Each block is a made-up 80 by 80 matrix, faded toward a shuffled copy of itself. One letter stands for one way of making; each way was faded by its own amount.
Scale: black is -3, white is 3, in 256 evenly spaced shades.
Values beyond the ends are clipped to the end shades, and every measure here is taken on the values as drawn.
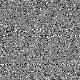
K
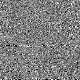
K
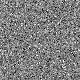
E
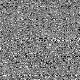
K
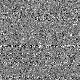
K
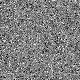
E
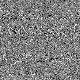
K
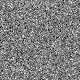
E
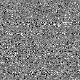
K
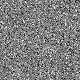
E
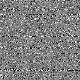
K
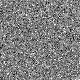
E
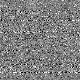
K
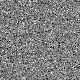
E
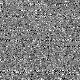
K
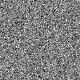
E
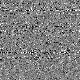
K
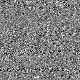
K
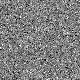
E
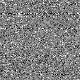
K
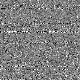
K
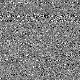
K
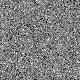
E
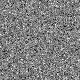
E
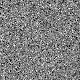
E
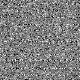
K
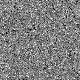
E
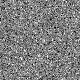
E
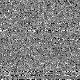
K
